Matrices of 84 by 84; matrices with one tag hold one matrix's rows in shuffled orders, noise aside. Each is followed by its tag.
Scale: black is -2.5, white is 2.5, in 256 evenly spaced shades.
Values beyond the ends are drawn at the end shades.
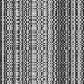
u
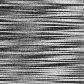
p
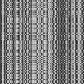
u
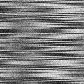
p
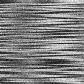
p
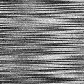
p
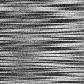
p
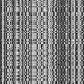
u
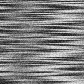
p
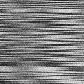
p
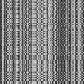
u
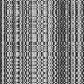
u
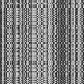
u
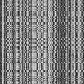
u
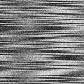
p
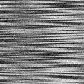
p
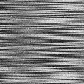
p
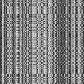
u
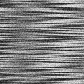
p
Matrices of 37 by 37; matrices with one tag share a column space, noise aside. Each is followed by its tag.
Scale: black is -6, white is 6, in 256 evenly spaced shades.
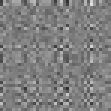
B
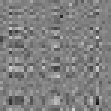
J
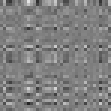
B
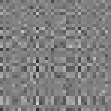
J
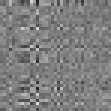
B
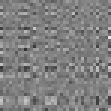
J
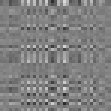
B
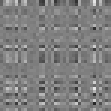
B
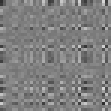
B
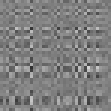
J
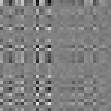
B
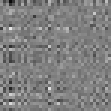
B
